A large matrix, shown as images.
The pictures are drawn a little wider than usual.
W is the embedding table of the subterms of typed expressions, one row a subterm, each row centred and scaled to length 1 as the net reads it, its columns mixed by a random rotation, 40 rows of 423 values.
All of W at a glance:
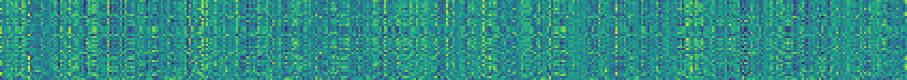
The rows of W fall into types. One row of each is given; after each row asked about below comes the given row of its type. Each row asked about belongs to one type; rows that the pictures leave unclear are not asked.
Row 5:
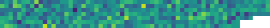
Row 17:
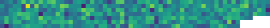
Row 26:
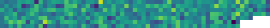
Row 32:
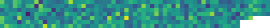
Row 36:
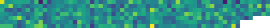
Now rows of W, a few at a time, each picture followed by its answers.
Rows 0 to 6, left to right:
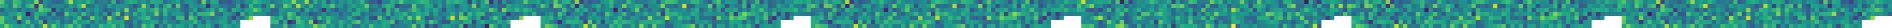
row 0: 32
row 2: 5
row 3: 5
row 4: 36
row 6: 32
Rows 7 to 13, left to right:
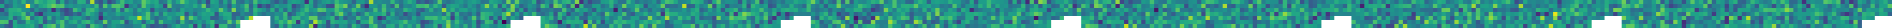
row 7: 17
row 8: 26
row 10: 36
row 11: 5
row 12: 5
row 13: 32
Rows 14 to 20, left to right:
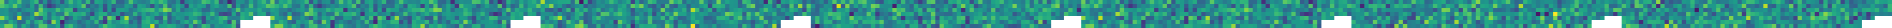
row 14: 32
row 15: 32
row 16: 36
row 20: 5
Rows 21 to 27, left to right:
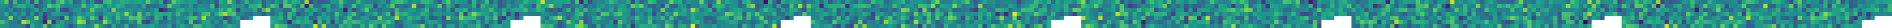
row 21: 5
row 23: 36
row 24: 5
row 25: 32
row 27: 5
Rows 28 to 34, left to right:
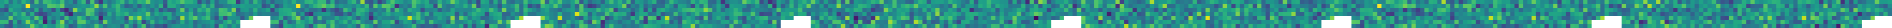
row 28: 17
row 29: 17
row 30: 32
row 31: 36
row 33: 17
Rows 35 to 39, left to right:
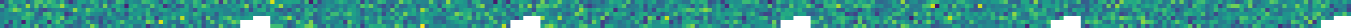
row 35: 17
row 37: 32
